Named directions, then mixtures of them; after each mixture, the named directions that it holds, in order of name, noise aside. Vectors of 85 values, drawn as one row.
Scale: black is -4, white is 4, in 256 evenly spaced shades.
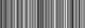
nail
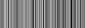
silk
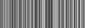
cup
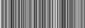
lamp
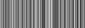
cup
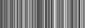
cup, nail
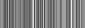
silk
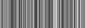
cup, lamp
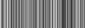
lamp, silk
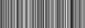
nail, silk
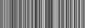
cup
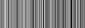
silk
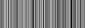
silk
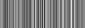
cup, silk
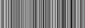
lamp, silk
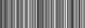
nail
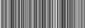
lamp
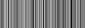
silk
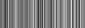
nail, silk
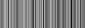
silk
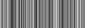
cup, lamp
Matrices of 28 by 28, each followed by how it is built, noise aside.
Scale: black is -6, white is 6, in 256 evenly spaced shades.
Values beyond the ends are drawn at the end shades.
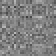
low rank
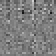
low rank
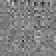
low rank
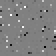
sparse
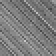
Toeplitz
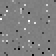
sparse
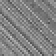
Toeplitz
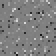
sparse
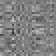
low rank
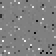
sparse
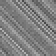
Toeplitz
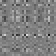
low rank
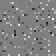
sparse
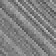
Toeplitz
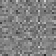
low rank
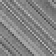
Toeplitz
